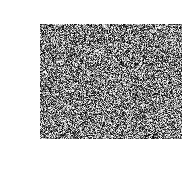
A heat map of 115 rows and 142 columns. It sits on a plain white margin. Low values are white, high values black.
Stripes: none. Grain: fine. Slope: none. Average level on the scale: 50%. Mirror symmetry: none. Histogram: flat.
